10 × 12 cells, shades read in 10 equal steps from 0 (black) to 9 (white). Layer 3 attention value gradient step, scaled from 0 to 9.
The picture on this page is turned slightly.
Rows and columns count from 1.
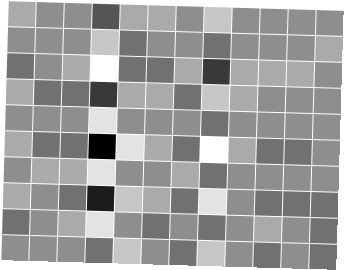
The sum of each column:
52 49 50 50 57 52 48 56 53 49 49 48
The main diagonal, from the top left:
6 5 6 2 5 6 6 8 5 4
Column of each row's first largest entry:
8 4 4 8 4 8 4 8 4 5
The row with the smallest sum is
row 8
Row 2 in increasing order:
4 4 5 5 5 5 5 5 5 5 6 7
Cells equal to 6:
23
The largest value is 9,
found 2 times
